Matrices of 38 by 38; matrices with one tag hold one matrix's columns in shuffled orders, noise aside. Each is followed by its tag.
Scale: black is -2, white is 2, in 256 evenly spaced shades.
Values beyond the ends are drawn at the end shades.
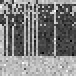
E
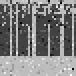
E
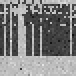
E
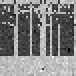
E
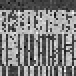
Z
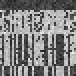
Z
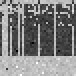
E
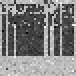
E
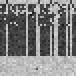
E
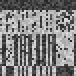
Z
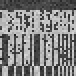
Z
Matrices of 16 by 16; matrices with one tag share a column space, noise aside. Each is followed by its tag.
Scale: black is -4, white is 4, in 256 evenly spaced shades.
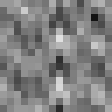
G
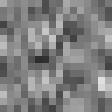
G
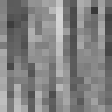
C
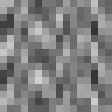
G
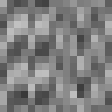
G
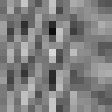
G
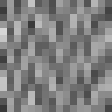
G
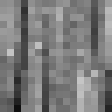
C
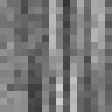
C
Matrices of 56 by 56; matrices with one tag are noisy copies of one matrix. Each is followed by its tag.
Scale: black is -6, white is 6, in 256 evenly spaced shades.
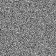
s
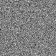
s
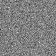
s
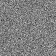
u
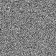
s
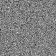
s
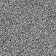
u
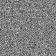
s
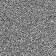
u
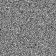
s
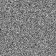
s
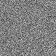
u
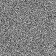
u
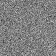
u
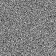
u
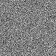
u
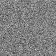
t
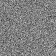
u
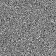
u
